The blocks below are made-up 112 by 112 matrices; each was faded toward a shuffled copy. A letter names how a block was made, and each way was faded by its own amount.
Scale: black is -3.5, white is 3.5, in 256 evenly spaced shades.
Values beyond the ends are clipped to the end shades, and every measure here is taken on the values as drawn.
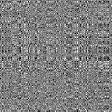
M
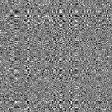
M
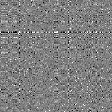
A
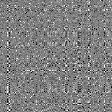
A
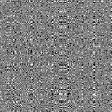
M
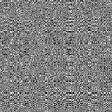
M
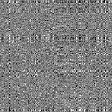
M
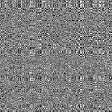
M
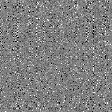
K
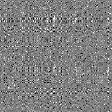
A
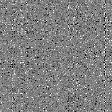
K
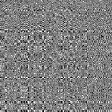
M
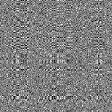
M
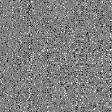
K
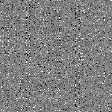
K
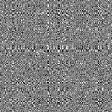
M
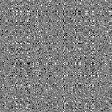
A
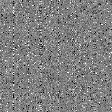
K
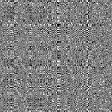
M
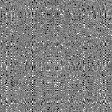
A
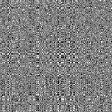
M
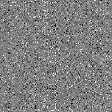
K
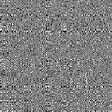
A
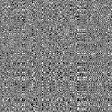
M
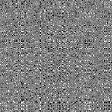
A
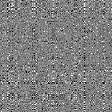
A
